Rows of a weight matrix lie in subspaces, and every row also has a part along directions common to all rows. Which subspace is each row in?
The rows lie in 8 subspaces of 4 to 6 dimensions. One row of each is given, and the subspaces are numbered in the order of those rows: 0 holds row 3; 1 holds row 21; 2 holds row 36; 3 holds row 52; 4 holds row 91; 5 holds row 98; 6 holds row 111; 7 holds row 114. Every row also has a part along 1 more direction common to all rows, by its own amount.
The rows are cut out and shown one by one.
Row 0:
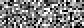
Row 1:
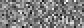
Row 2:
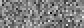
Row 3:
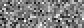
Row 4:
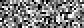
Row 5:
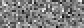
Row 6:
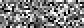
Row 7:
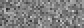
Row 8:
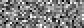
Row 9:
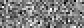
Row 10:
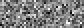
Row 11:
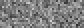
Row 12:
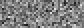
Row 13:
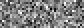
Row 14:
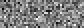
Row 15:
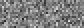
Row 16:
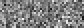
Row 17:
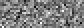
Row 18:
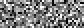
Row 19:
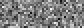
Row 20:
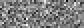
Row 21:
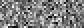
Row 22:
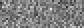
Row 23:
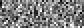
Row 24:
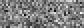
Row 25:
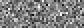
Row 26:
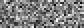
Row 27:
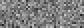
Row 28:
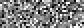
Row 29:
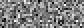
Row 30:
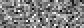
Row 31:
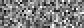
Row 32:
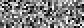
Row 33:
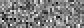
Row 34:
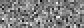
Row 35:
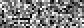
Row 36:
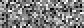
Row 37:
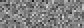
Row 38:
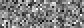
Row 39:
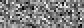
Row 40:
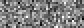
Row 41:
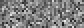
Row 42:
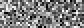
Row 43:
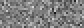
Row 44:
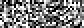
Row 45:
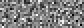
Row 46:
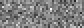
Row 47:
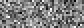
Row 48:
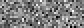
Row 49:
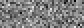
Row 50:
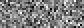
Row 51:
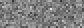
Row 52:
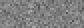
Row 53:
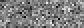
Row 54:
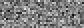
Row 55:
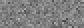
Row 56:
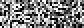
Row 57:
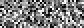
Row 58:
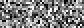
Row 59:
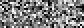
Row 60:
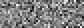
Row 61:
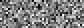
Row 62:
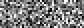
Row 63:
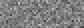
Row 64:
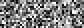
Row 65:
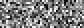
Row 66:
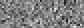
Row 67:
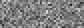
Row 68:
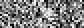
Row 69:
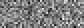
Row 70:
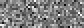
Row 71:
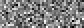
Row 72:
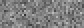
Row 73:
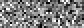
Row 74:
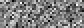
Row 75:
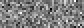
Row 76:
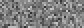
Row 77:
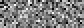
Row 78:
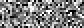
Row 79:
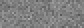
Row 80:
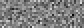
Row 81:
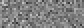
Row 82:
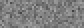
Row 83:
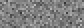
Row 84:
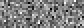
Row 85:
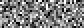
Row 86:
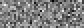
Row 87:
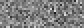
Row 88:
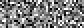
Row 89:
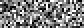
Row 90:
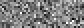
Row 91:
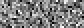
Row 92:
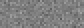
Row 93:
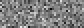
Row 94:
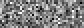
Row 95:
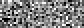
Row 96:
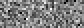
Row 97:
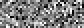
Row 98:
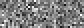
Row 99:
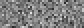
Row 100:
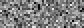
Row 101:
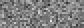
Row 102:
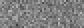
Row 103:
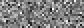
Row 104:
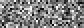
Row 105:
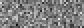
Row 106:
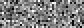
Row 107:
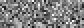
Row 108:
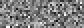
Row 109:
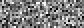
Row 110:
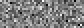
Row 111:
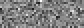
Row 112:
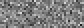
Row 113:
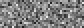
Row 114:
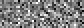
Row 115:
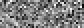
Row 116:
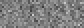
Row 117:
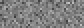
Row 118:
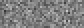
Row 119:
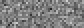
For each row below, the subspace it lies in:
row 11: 4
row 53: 7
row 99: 1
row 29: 5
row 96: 6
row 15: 6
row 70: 5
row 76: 1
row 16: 0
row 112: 5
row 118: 2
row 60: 4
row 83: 7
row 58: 4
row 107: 3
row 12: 6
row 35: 4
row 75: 1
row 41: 2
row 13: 7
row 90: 3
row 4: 3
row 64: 5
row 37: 3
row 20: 6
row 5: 0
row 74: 1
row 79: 4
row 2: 1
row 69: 7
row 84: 4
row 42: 0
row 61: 3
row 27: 5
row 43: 2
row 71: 3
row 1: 1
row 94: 7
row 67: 6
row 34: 6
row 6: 2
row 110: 3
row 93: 1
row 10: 5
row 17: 5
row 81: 0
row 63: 0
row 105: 1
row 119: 0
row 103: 0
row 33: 6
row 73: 0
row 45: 5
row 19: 1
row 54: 5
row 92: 7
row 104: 7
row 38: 5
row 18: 2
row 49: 4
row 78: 6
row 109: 6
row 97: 2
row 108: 2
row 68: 4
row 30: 4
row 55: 2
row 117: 0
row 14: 6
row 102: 1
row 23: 1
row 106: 5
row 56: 7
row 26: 2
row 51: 1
